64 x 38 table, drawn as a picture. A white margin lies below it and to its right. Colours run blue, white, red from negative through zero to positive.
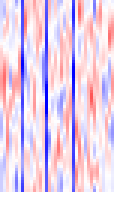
Columns 8, 16 and 25 differ from the columns beside them. No overall slope runs across the table. Streaks run downward. The values are skewed, with a long tail toward low values.
